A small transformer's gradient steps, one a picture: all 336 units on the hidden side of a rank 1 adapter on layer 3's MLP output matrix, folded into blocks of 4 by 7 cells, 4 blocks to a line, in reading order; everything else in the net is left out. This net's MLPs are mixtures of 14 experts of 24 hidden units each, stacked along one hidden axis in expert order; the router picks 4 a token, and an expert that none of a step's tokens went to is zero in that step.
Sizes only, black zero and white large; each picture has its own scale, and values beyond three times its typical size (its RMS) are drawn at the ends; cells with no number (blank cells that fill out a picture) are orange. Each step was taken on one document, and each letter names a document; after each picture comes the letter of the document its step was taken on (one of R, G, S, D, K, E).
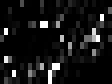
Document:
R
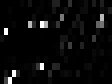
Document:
R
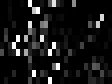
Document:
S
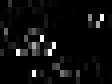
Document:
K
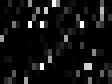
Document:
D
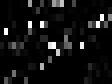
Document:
S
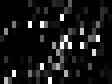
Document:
D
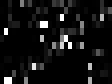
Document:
D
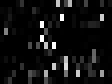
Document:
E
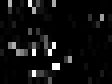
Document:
K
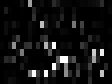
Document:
E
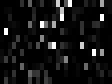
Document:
E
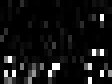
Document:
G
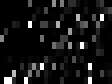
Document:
D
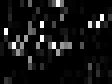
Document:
S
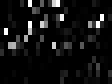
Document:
S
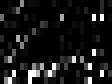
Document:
G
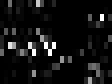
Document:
K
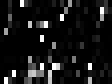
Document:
D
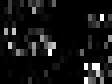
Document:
K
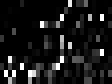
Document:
G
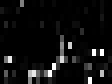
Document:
G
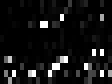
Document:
R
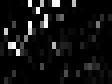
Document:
S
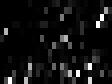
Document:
D
